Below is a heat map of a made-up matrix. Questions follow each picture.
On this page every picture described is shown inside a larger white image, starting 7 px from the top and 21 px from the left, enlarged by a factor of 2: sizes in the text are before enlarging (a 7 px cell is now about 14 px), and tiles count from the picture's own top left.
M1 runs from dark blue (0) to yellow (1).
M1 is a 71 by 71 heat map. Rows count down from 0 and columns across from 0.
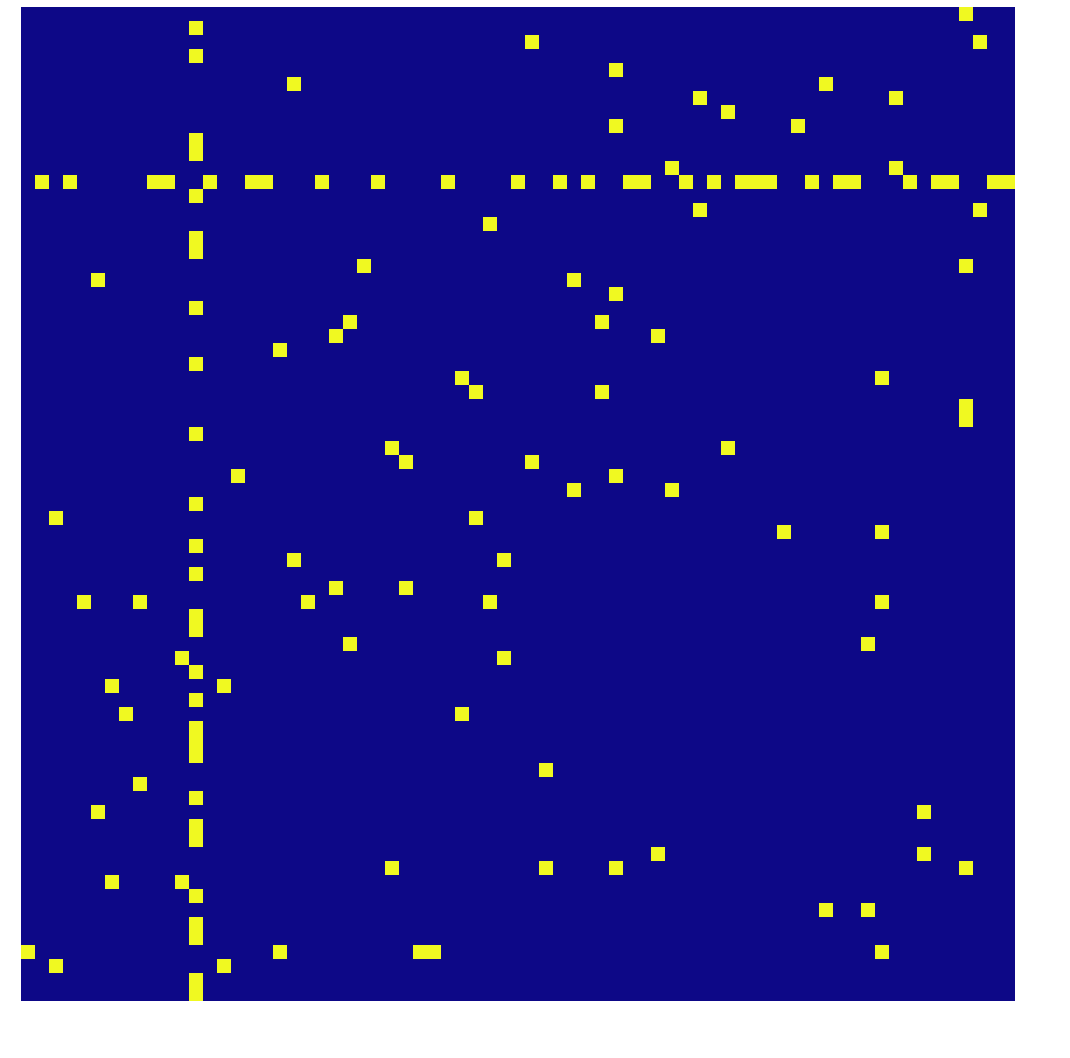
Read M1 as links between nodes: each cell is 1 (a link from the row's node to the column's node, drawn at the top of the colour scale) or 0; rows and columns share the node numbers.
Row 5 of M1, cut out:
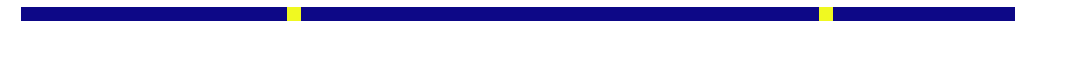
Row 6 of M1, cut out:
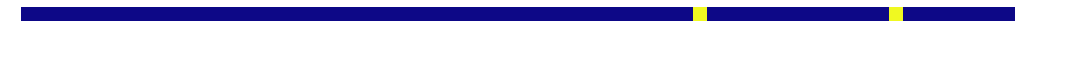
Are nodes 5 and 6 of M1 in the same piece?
yes
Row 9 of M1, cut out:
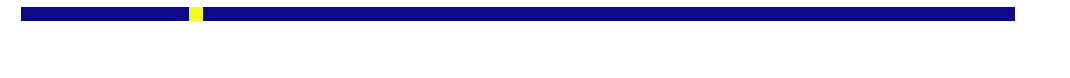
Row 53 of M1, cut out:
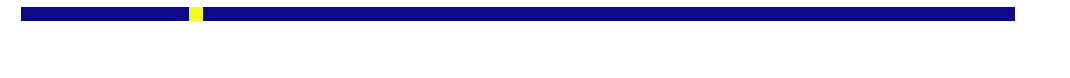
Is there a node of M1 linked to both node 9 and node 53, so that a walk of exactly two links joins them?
yes
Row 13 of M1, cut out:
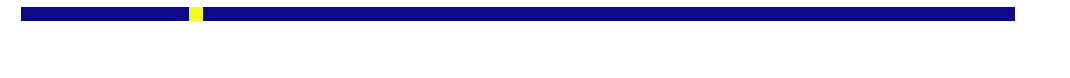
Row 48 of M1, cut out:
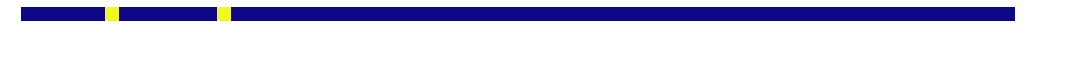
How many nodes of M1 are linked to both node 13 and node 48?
0
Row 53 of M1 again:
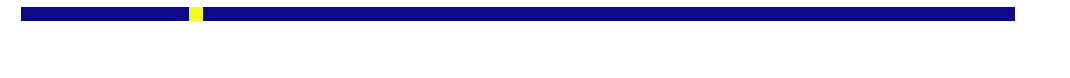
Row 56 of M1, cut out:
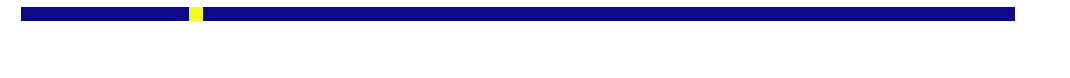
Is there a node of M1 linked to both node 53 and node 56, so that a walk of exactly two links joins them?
yes
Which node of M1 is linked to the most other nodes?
node 12
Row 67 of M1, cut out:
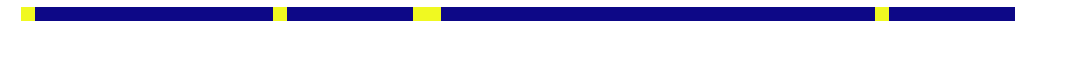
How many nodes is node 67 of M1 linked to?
5
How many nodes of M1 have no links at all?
0
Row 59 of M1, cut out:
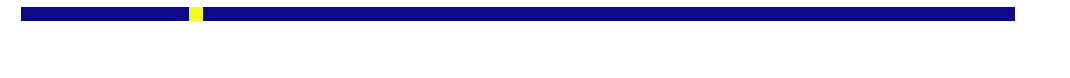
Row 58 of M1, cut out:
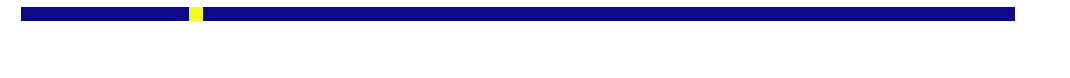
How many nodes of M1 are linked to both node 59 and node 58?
1
